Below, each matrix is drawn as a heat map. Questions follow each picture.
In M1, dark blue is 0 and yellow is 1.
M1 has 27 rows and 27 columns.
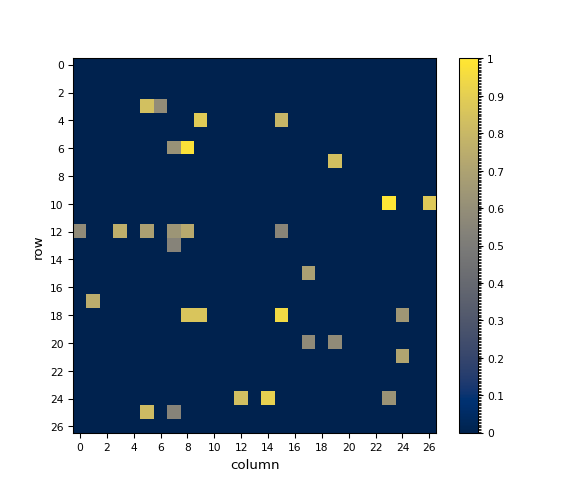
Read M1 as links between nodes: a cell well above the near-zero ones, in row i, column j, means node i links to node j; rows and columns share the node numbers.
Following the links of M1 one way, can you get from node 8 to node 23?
no
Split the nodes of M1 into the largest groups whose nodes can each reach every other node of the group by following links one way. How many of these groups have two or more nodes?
0
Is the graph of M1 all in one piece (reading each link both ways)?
no
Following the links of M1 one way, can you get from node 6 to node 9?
no
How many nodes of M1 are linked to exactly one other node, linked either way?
6
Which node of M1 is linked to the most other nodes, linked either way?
node 12
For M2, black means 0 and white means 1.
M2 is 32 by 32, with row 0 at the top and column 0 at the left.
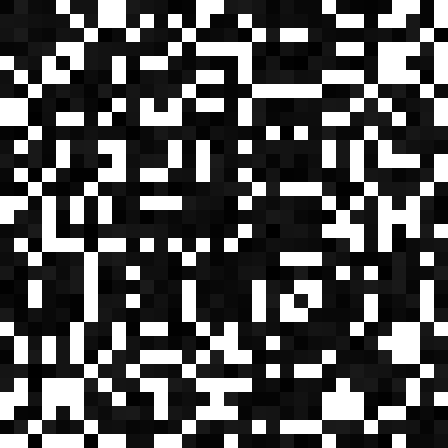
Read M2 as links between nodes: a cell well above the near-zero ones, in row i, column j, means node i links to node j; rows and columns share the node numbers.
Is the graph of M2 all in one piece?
yes
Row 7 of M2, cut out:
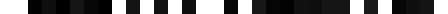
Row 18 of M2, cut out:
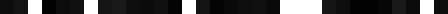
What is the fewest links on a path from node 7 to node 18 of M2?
5
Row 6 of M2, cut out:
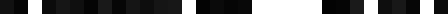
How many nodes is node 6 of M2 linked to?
9
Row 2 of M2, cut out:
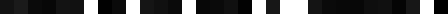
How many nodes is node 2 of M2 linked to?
7
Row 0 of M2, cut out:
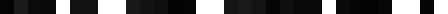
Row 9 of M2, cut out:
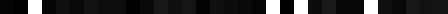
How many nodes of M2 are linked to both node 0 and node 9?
0
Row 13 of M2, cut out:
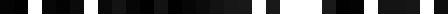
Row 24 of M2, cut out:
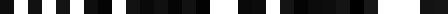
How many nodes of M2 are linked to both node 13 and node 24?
0
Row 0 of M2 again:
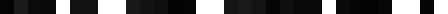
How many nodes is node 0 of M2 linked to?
9
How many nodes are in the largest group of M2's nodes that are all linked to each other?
7
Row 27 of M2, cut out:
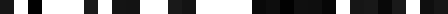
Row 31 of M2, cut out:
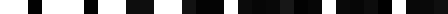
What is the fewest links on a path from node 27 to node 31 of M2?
2
